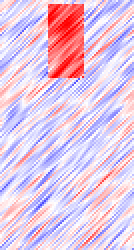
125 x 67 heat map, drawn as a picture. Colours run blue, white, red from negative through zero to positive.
Odd patch: higher, in the top middle. Ninth with the highest average: top middle. Histogram: skewed, a long tail of high values.
